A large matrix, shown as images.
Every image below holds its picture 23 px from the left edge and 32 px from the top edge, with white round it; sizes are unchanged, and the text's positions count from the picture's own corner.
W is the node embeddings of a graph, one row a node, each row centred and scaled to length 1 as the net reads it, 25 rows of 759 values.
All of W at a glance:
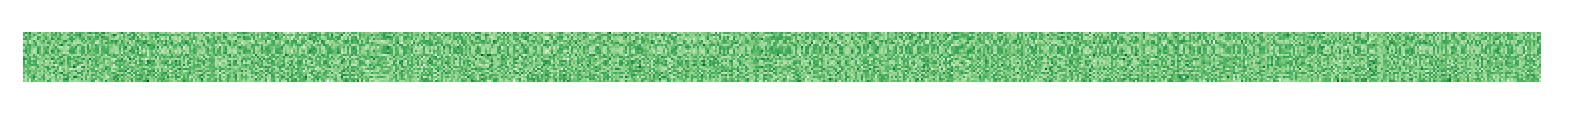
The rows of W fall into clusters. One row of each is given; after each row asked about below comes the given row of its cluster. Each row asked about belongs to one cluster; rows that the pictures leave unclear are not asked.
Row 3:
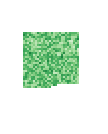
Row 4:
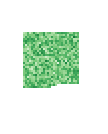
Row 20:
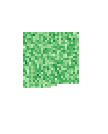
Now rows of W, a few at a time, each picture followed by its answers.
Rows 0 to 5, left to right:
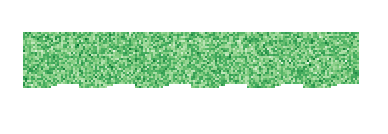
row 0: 3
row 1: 20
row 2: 3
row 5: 4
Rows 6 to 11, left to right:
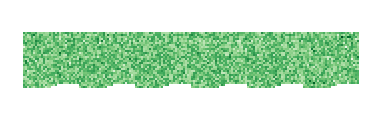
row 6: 20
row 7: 3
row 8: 3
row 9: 3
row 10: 3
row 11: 4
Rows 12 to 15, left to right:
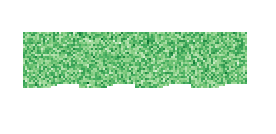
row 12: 20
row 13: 3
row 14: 20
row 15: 20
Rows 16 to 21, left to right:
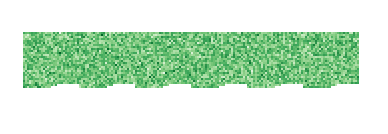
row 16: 20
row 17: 3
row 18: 4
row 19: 3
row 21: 4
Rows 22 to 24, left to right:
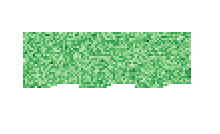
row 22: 20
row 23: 4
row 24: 4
